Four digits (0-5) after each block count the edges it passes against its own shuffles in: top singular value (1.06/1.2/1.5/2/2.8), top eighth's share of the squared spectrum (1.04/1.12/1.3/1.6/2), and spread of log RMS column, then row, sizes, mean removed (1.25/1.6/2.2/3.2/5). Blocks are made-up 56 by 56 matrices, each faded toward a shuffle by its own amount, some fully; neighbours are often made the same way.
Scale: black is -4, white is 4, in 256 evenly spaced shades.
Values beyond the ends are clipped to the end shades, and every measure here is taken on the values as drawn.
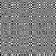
5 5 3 4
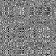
4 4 2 2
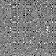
4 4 2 2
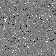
0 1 0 0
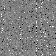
2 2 1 0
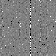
4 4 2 0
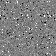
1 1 0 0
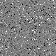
2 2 0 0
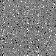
3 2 1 0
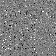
2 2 1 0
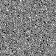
0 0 0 0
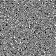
0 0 0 0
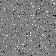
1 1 0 0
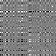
5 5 3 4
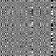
5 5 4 3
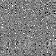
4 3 2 1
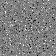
0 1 0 0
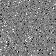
0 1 0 0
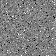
0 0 0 0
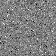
0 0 0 0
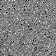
1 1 0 0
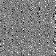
2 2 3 0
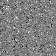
0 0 1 0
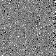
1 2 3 0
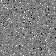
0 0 0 0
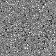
2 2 1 0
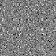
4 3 2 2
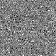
3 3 1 1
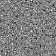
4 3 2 1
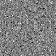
3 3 1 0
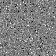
1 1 0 0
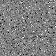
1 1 0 0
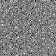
3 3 1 1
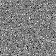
1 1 0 0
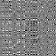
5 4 3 3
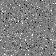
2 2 0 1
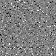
3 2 0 1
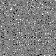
3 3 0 1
